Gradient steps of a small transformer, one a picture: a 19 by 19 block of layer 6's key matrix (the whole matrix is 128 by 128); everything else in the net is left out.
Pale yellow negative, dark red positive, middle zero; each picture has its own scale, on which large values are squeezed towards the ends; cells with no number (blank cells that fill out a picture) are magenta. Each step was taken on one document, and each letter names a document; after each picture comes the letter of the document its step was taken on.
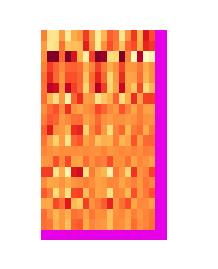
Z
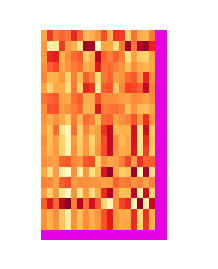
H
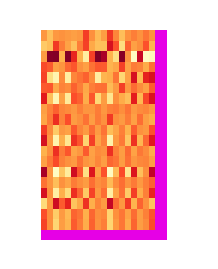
Z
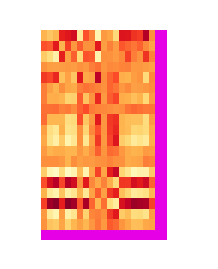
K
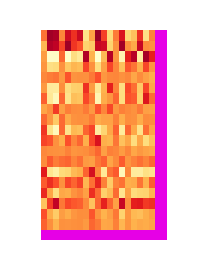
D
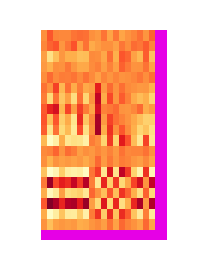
K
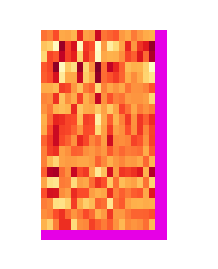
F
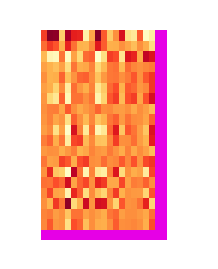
Z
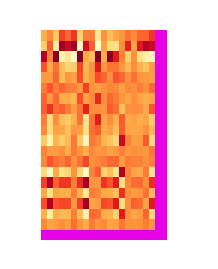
F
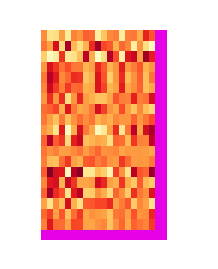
Z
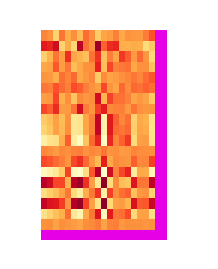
F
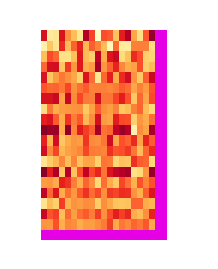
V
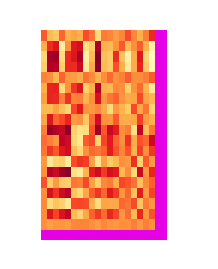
V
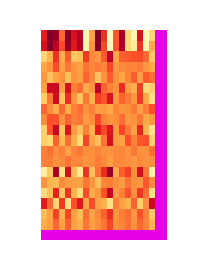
D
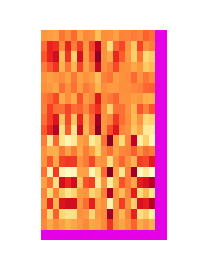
F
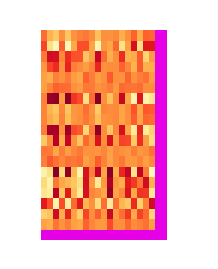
D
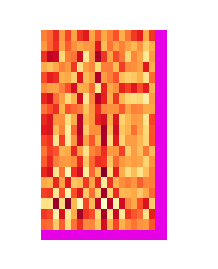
K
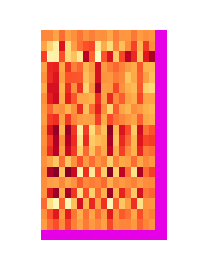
V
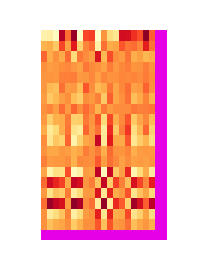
K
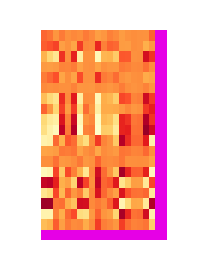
K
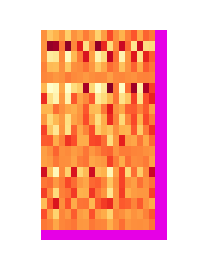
D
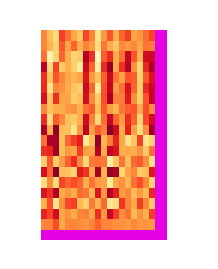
V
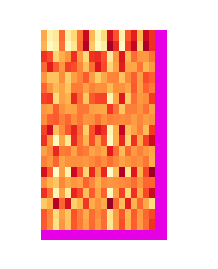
Z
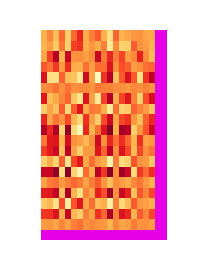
V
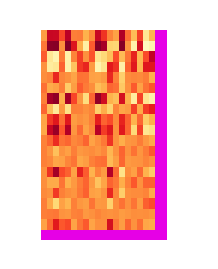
Z
